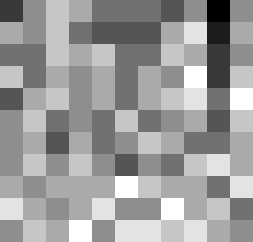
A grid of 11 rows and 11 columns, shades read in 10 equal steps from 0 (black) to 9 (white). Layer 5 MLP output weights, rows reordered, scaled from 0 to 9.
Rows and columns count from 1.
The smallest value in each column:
2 4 3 4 3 3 3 3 4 0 4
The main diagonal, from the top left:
2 5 7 5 6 7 7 4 6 7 5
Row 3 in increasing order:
2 4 4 4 4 5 6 6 7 7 7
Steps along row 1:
up up down down same same down up down up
